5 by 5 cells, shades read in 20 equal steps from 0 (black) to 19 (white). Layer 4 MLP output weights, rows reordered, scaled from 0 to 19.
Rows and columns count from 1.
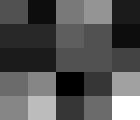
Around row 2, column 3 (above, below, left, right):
9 6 3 6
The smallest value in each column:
2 1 0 4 1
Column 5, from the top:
2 1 5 12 19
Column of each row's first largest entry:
4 3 3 5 5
